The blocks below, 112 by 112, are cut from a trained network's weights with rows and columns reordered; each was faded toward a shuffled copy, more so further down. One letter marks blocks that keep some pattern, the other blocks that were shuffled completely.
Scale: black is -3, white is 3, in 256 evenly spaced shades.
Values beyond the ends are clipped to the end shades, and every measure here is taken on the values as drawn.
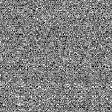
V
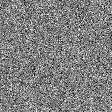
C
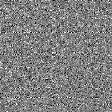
V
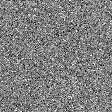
C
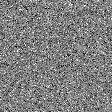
C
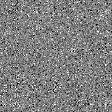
V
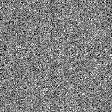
V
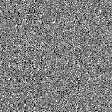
V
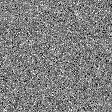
C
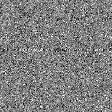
V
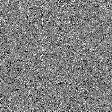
V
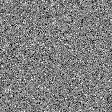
C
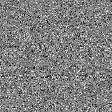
V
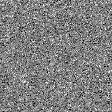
V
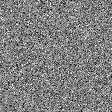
C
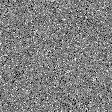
C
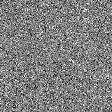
V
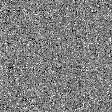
V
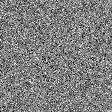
C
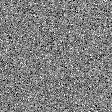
C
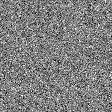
C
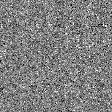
V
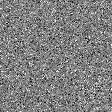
C
